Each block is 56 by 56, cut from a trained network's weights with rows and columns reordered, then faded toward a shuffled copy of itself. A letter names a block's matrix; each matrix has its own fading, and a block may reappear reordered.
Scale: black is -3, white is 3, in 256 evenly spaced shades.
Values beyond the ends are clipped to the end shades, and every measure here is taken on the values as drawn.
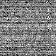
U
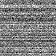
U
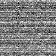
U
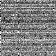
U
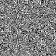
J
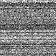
U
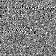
J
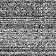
U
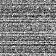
U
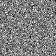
J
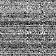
U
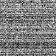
U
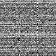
U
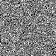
J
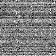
U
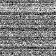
U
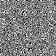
J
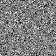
J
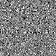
J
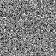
J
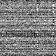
U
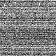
U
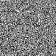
J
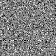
J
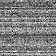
U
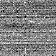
U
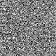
J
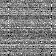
U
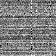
U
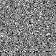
J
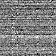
U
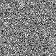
J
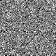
J
